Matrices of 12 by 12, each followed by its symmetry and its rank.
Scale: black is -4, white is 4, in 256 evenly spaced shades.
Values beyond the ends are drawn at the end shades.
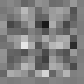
antisymmetric, rank two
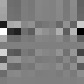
neither, rank one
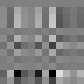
neither, rank one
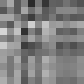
antisymmetric, rank two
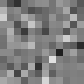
antisymmetric, full rank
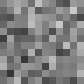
antisymmetric, full rank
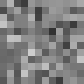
antisymmetric, full rank
